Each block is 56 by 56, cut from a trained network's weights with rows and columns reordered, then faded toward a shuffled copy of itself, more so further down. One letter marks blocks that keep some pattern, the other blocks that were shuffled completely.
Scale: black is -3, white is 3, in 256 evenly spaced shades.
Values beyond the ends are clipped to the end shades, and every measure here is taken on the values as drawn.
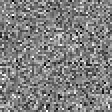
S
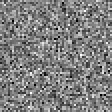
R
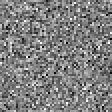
R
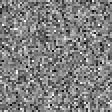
R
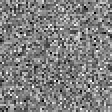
R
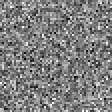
R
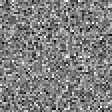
S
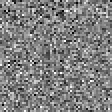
S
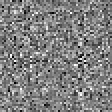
S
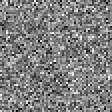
R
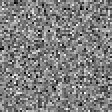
S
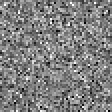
R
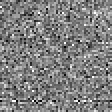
S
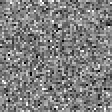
R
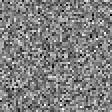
R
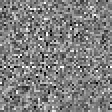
S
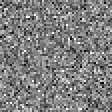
R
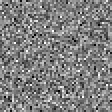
R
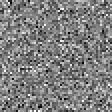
S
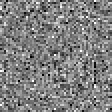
S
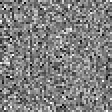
S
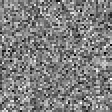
R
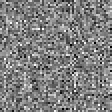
S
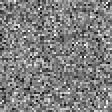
S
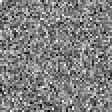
R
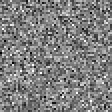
R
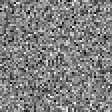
R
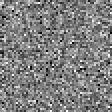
S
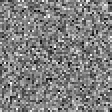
R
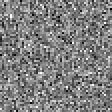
R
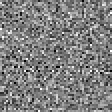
S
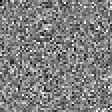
S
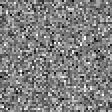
R
